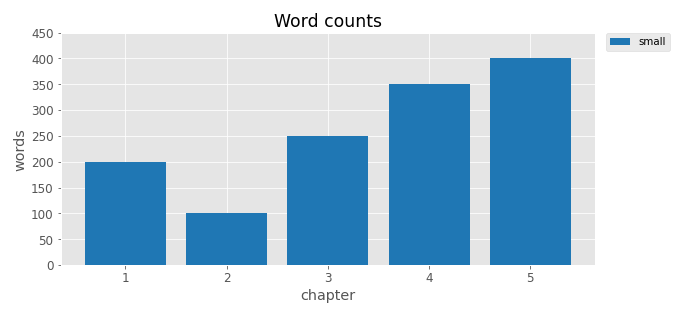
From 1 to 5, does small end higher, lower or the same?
higher
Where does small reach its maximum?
5
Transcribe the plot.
Title: Word counts
x-axis: chapter, ticks 1 2 3 4 5
y-axis: words, ticks 0 50 100 150 200 250 300 350 400 450
Legend: small
Values:
small: 200 100 250 350 400
